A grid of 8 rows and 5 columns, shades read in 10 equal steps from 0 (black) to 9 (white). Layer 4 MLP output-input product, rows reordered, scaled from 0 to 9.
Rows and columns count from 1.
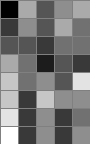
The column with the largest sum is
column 1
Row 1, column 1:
0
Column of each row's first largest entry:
2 4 4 1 5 1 1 1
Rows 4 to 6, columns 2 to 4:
4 1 3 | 4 5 3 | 2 7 5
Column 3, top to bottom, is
3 3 2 1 5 7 5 5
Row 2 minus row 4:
-4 1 2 3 2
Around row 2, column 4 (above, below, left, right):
5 4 3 4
